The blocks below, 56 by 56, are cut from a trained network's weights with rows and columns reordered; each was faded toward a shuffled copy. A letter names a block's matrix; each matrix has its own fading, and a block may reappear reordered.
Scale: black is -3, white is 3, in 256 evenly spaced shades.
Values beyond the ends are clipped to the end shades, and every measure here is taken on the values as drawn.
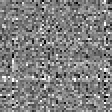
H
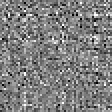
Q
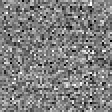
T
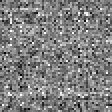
T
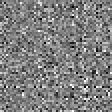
Q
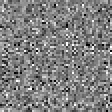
Q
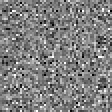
Q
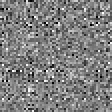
Q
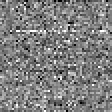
T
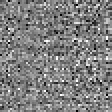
H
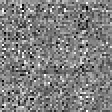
T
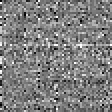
H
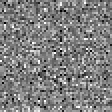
T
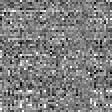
H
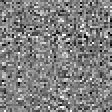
Q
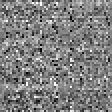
H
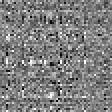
H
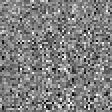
Q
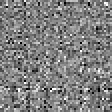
Q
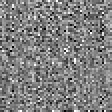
Q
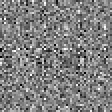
Q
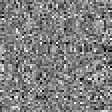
Q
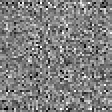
Q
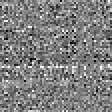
T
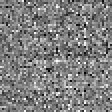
T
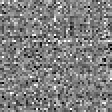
T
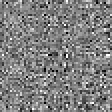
Q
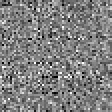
Q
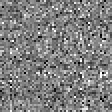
T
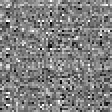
H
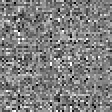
H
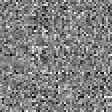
Q
